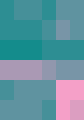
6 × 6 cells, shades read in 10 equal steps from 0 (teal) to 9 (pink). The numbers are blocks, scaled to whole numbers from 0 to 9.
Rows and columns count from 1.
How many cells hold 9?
3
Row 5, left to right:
2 3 3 3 9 9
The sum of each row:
12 12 3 31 29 28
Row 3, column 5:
1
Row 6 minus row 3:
3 3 3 1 8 7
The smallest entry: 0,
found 3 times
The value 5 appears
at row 4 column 4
